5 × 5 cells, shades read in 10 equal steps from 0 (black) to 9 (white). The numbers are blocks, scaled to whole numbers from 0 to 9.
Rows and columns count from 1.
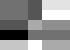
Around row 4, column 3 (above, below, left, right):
6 9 0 4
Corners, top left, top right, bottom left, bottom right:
4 8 7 6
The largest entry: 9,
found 3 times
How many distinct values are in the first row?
3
